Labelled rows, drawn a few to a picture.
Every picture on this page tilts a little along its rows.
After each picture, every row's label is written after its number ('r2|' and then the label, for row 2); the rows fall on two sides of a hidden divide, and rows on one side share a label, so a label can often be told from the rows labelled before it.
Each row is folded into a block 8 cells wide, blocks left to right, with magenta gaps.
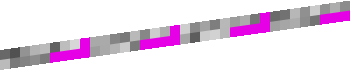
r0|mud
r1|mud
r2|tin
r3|mud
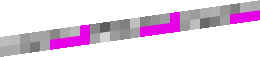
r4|mud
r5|mud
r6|mud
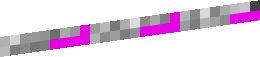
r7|mud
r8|mud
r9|tin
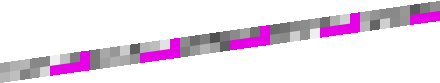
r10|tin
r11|mud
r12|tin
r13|mud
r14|mud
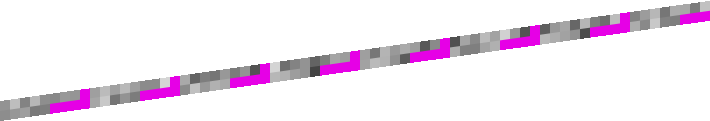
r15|mud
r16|mud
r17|tin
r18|mud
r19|mud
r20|tin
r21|mud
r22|mud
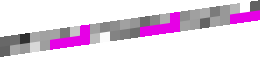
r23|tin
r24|mud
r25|tin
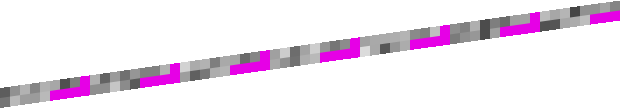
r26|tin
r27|mud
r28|tin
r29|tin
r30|mud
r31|mud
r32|tin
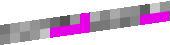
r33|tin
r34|mud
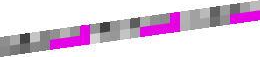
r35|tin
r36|tin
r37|mud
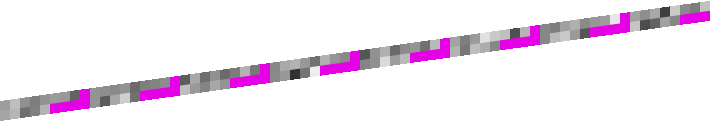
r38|tin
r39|tin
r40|tin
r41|tin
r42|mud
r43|mud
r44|mud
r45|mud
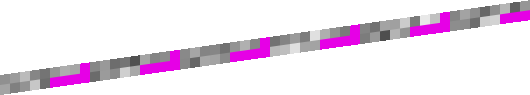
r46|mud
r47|tin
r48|tin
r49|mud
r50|mud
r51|tin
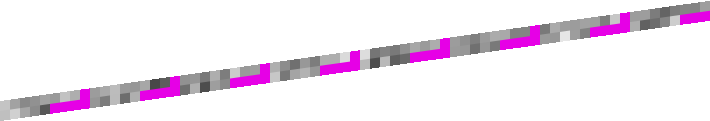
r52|mud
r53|tin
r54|tin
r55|mud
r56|mud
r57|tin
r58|mud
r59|tin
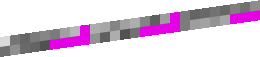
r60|mud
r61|mud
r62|tin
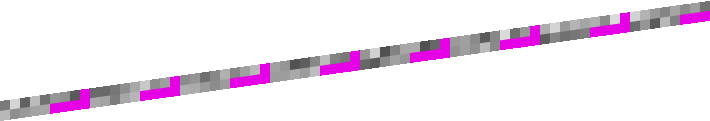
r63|tin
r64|tin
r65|mud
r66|tin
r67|tin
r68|tin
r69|mud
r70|tin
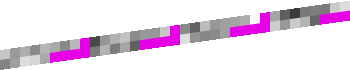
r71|mud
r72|mud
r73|mud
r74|mud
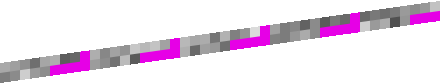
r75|tin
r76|mud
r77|mud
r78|tin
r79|mud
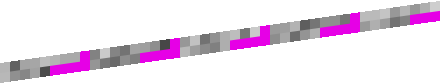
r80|mud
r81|tin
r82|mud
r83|tin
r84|mud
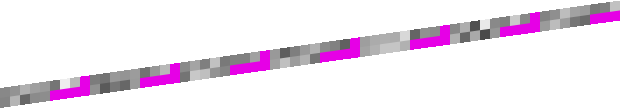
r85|mud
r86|mud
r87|mud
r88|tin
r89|mud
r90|mud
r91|mud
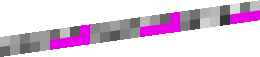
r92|tin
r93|tin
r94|mud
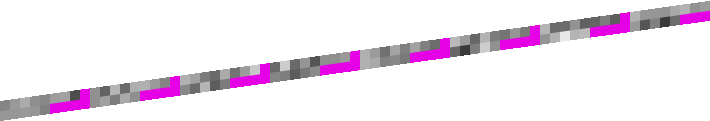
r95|tin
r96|tin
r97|mud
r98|tin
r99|tin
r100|tin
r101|tin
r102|mud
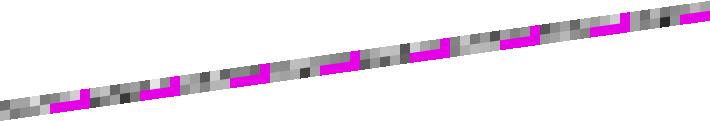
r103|mud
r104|mud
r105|tin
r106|mud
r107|tin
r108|tin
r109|mud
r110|mud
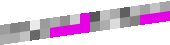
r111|mud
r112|mud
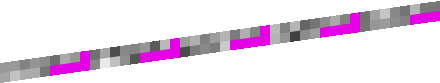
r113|mud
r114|mud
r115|tin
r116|tin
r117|tin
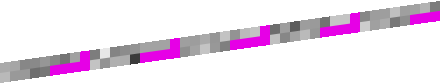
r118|mud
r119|mud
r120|mud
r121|mud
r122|mud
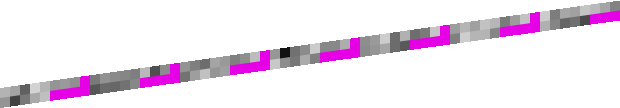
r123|tin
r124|tin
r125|mud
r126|mud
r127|mud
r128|mud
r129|mud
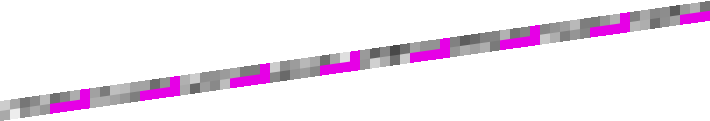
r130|mud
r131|mud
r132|tin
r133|mud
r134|tin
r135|tin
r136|mud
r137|tin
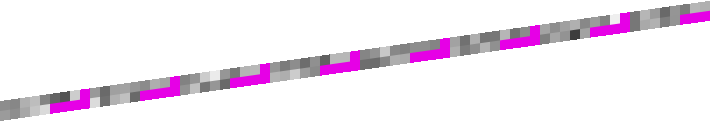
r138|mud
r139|mud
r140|mud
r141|mud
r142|tin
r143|tin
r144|mud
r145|mud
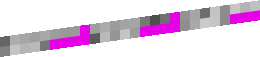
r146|mud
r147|tin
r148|mud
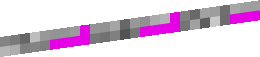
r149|mud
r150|mud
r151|tin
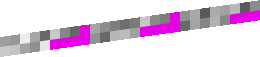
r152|tin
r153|tin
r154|tin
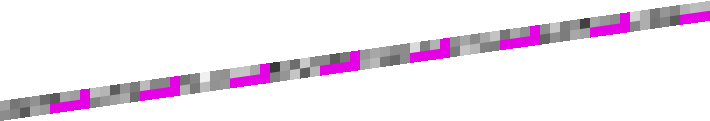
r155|tin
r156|tin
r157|mud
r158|tin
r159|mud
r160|mud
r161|tin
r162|mud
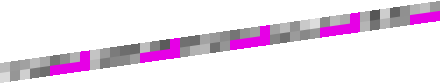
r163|mud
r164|tin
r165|mud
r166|mud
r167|mud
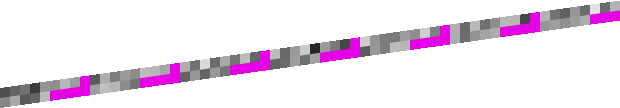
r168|tin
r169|mud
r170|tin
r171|tin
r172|tin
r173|tin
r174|tin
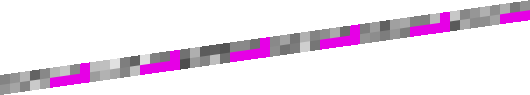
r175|tin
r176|tin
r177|tin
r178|tin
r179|mud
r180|tin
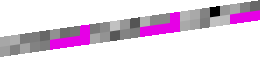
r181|tin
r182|tin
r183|tin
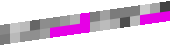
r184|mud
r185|tin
